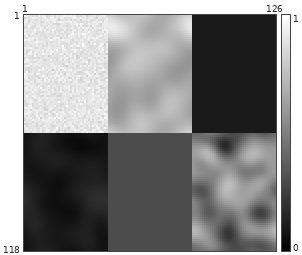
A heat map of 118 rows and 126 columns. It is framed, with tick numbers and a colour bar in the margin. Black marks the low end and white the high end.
The table splits into 2 rows of 3 panels. Panel 1,1: very high, fine-grained, faint in contrast. Panel 1,2: high, smooth. Panel 1,3: very low, flat. Panel 2,1: very low, smooth, faint in contrast. Panel 2,2: low, flat. Panel 2,3: middling, smooth, strong in contrast.
